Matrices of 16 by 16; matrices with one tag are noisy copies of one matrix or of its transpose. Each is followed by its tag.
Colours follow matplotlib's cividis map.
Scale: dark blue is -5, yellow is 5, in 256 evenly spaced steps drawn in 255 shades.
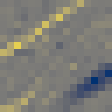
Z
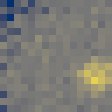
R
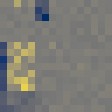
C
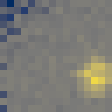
R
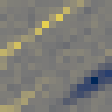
Z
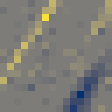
Z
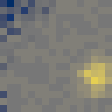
R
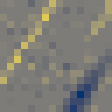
Z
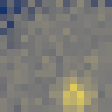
R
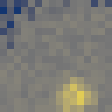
R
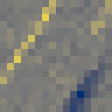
Z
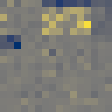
C
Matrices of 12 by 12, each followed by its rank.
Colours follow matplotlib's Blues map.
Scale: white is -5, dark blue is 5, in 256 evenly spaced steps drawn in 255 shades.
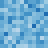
full rank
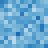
full rank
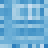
two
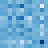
two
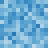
full rank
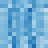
two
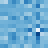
two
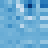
two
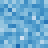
full rank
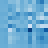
two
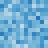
full rank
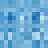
two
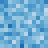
full rank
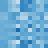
two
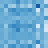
two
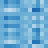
two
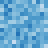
full rank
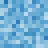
full rank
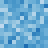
full rank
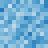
full rank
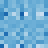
two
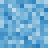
full rank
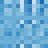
two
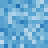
full rank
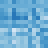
two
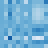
two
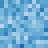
full rank
